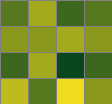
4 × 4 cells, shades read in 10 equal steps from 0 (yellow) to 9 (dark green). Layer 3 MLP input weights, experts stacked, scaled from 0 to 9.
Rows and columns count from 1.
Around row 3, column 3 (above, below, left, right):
3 0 3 7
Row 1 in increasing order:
3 6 6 7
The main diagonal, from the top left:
6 4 9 4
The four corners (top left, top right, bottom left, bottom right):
6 6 2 4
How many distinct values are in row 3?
3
